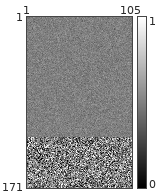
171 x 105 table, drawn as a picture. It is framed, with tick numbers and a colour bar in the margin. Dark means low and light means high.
No overall slope runs across the table. The top part is calmer, up to a seam about 70% of the way down. No regular stripes run through it. Fine speckle covers the field. Neither half mirrors the other. The distribution is heavy-tailed on both sides.
